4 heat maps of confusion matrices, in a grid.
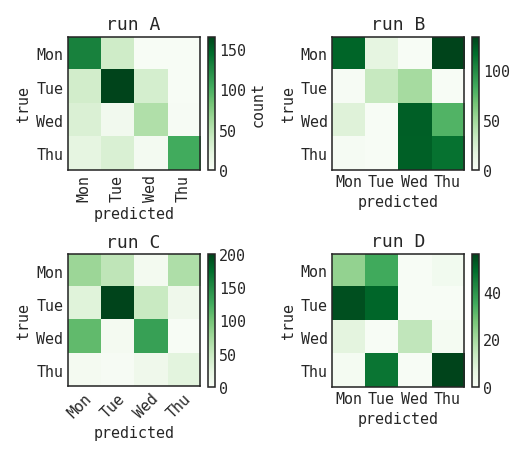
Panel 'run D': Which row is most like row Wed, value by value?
Mon
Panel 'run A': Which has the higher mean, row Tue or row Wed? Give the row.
Tue
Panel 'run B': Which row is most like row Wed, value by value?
Thu
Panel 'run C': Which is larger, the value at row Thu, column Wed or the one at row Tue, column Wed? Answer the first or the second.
the second
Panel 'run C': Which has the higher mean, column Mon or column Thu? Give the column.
Mon
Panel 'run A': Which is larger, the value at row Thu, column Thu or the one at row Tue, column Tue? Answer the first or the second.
the second
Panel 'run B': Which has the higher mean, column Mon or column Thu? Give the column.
Thu
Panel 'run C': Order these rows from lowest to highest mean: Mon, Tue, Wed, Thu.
Thu, Mon, Wed, Tue
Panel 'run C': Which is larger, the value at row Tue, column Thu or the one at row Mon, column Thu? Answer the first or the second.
the second
